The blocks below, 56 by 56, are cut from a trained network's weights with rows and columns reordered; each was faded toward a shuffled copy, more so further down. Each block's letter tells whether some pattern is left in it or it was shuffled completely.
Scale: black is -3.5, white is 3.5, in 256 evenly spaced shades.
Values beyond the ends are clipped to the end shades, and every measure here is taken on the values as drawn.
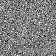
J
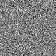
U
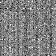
U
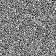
J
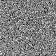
J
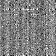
U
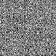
U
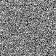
J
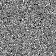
J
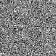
U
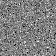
J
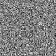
U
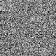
U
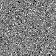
J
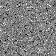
J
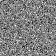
J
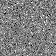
J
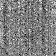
U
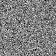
J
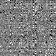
U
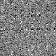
U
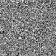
U
